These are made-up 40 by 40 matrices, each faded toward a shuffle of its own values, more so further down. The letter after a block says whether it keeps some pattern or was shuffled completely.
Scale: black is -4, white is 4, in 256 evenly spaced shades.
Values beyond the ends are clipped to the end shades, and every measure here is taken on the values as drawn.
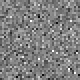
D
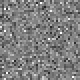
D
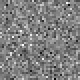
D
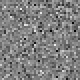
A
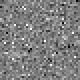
D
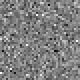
D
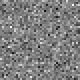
D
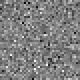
D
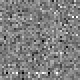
A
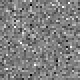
D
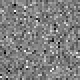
D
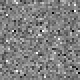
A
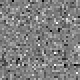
A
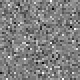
D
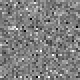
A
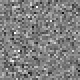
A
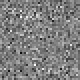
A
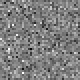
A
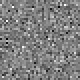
D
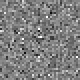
A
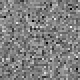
D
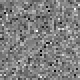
D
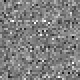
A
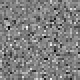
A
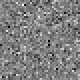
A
